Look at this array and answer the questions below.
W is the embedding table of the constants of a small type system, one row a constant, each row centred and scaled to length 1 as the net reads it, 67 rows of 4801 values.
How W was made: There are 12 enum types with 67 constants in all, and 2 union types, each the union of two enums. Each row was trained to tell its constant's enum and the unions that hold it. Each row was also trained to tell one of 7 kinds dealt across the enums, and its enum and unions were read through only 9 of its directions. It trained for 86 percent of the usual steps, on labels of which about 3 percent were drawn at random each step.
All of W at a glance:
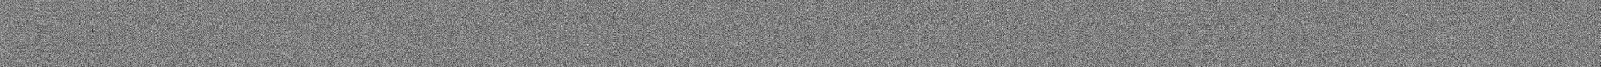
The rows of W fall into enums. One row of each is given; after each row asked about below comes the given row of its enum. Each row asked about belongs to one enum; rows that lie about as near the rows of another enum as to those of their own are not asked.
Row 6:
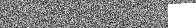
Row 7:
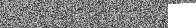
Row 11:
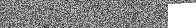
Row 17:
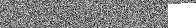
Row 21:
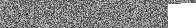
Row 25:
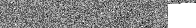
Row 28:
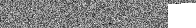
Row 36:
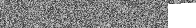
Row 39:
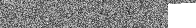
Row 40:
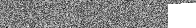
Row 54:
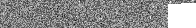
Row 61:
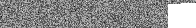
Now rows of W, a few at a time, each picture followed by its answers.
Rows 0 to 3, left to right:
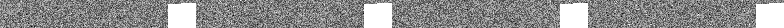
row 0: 7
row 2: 6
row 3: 28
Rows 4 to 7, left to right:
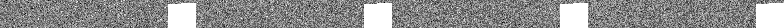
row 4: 25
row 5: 7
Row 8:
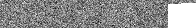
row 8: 7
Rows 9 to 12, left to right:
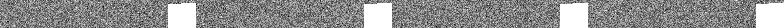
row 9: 7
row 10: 6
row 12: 7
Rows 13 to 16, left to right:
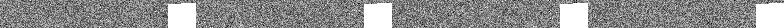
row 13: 21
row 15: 36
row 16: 40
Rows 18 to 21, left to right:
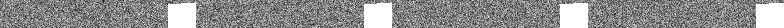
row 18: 6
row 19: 40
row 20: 39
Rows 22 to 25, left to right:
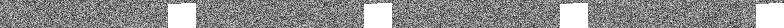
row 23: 6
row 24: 39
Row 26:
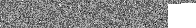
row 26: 28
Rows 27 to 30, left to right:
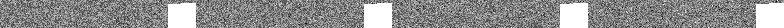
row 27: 40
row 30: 21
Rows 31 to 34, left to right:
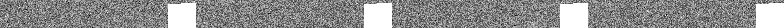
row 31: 36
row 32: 25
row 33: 36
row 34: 39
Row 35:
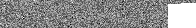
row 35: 25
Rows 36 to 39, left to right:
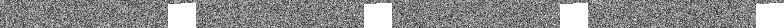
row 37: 40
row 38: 40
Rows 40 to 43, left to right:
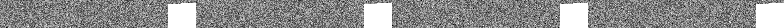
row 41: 39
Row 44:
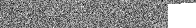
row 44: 11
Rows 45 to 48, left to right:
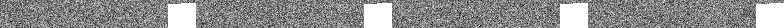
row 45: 6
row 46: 21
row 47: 17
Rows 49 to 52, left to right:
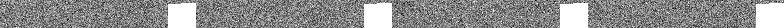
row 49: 25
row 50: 40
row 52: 25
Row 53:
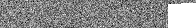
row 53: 7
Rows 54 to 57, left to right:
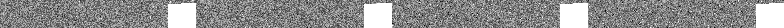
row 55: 39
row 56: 54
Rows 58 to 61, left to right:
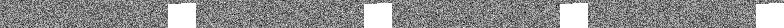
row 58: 28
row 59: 28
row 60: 39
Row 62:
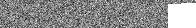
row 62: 6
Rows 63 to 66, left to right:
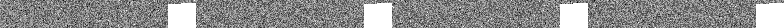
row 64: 28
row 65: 25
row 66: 28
